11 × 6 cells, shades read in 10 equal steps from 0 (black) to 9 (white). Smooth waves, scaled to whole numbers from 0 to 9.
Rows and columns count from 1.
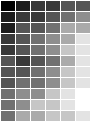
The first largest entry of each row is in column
5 6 5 6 6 6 6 6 6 6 6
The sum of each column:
27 37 44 54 69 80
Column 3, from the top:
2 2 3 4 4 3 4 4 5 7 6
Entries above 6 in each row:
0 0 0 1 2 1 2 2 3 4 3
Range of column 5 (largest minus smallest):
5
